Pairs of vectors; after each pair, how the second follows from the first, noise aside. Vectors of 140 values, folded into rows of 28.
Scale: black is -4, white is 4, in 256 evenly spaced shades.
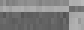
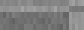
shrunk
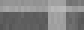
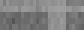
shrunk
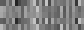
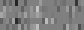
partly zeroed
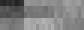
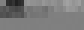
partly zeroed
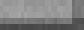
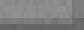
shrunk
